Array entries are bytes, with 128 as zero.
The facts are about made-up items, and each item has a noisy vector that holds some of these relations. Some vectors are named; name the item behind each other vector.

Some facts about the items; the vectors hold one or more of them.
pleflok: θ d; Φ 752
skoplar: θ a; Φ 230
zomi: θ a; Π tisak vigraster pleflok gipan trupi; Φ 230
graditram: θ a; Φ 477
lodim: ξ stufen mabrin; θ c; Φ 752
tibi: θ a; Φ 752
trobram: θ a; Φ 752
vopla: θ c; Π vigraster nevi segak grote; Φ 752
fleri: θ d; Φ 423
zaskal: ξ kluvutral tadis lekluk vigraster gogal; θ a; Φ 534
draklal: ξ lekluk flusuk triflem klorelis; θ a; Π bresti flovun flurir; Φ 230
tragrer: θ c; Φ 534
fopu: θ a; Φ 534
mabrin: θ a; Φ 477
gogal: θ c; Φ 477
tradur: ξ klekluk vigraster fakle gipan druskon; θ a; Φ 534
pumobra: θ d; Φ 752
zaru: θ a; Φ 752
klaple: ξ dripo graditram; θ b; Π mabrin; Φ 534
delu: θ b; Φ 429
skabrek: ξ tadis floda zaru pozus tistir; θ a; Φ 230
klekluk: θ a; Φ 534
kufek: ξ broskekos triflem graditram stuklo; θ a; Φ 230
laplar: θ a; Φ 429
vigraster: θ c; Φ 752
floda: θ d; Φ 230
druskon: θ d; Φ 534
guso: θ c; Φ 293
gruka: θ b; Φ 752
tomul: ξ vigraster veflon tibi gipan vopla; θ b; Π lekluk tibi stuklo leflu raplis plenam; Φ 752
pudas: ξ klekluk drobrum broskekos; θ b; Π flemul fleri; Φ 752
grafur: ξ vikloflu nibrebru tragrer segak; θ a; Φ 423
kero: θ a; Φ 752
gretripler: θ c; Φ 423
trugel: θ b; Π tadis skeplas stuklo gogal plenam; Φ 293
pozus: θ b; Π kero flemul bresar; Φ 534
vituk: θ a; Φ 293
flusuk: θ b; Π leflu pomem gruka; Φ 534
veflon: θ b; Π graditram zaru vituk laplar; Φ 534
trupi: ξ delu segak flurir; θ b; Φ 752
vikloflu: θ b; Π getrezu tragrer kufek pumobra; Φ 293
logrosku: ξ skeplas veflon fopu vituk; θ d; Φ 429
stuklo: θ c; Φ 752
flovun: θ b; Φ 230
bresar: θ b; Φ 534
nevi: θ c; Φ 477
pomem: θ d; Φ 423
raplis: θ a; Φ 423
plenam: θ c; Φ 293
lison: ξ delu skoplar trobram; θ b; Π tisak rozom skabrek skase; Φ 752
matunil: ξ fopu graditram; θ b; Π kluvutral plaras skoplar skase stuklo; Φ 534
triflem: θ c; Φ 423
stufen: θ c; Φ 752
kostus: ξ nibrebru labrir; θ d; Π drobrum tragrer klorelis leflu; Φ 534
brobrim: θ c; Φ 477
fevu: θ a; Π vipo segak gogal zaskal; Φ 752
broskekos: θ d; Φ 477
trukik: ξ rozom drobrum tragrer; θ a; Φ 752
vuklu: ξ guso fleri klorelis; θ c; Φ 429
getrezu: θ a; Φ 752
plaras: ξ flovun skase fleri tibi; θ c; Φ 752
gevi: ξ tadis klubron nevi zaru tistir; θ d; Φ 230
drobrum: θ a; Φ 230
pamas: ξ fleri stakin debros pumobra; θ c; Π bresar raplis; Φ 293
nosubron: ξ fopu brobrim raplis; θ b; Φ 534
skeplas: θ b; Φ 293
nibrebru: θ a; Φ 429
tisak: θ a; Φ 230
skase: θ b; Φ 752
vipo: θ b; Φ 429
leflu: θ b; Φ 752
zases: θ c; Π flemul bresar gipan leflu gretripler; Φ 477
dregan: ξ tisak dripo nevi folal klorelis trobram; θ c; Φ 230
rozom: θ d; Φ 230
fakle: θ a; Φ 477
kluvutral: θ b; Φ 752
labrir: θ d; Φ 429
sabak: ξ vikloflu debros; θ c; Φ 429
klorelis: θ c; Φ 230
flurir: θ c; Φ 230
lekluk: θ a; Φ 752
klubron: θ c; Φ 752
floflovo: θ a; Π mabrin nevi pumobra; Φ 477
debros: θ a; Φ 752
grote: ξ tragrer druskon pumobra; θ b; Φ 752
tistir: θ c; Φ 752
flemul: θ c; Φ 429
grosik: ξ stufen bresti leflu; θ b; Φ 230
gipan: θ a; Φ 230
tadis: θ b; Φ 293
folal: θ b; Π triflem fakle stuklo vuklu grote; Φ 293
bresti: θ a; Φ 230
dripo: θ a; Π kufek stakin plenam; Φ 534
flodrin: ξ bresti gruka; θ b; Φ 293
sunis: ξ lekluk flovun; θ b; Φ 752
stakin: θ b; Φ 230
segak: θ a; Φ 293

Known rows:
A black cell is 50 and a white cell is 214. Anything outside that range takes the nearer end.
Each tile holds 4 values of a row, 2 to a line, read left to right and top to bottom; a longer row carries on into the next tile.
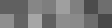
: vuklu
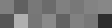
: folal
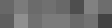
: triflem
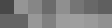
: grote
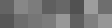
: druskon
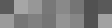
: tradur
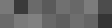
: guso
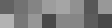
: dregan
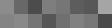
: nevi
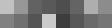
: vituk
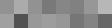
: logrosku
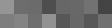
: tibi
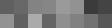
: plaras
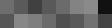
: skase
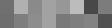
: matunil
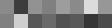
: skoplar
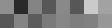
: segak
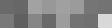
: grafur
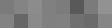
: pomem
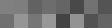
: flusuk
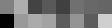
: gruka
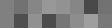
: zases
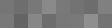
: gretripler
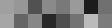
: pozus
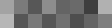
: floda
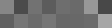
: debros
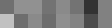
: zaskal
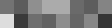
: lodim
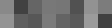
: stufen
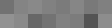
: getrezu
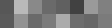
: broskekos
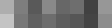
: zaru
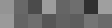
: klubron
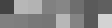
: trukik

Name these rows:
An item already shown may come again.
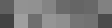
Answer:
stuklo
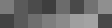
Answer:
vopla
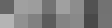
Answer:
draklal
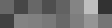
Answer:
stakin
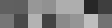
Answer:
pamas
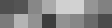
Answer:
lison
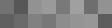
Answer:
plenam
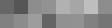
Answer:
trupi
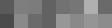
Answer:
pumobra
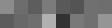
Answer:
leflu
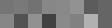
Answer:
flemul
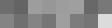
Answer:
grafur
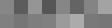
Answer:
fevu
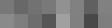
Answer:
zomi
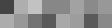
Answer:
kufek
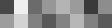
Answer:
klaple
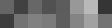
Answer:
stakin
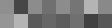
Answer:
trobram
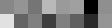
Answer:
skabrek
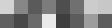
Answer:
brobrim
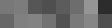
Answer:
flovun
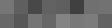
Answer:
vigraster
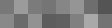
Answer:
bresar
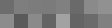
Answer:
pleflok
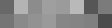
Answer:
matunil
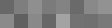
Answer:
pleflok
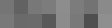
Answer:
zomi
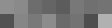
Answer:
bresti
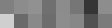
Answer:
zaskal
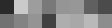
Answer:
pudas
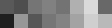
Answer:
vikloflu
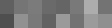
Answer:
pumobra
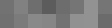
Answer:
vipo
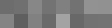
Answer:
pleflok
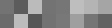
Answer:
dripo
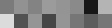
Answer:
gevi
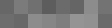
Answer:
vipo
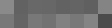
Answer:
gogal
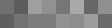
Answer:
plenam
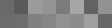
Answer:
plenam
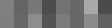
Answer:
fleri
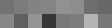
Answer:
flemul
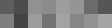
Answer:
sabak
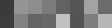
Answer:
rozom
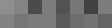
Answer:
tadis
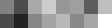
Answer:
kostus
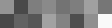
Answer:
nibrebru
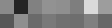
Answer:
flurir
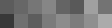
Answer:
tragrer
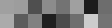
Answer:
pozus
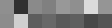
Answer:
skoplar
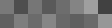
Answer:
debros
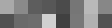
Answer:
skeplas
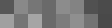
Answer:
sunis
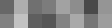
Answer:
floflovo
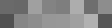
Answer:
trugel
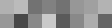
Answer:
nosubron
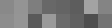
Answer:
graditram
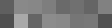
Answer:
stuklo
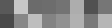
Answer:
flodrin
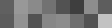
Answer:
drobrum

